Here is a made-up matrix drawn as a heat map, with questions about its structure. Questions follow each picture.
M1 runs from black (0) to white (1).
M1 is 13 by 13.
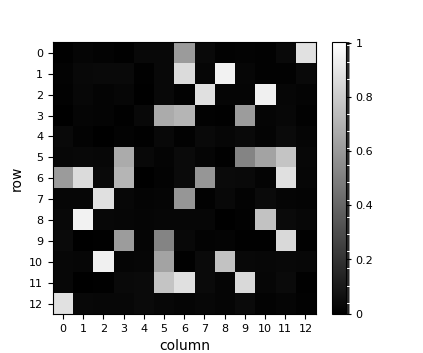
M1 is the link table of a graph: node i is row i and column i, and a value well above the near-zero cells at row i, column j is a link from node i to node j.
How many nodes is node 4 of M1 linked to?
0
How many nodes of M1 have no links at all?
1
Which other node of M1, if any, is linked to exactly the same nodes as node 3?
node 11
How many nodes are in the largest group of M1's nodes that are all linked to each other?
3
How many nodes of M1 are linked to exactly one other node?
1
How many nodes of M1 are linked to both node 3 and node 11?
3
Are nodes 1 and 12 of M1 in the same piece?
yes
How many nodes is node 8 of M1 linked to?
2
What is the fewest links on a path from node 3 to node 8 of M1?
3
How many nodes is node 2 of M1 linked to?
2
